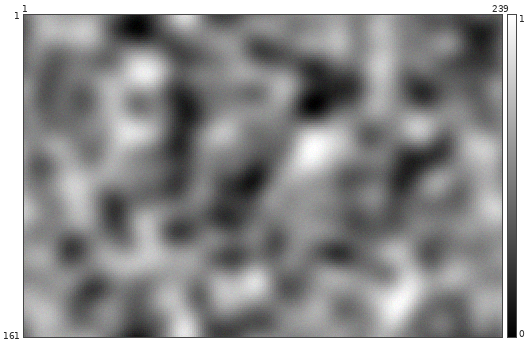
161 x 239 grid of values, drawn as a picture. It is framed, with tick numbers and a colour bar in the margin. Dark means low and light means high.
The texture varies smoothly and slowly. Overall the values sit about 50% of the way up the scale. No single row or column stands out from its neighbours. There are no lone odd cells. The halves do not mirror each other. The values follow a bell shape.
